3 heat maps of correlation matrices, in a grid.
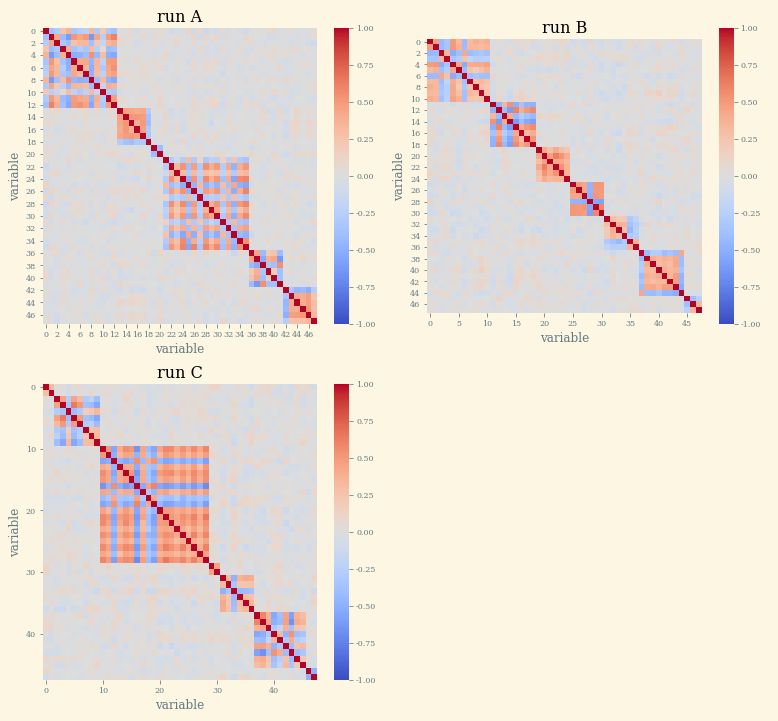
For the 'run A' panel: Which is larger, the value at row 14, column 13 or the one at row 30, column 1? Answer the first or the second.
the first
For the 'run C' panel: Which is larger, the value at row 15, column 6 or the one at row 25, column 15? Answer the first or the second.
the second
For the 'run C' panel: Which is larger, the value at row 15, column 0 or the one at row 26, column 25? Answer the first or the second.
the second
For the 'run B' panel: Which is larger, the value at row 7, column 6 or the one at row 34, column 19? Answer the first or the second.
the second
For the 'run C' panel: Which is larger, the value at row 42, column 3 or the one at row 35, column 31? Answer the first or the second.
the second
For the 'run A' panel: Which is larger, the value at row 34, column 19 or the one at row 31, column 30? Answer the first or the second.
the first
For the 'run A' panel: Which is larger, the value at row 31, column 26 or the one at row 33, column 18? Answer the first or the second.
the second
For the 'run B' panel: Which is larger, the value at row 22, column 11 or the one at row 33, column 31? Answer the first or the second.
the second
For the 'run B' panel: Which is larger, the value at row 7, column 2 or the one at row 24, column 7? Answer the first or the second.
the second
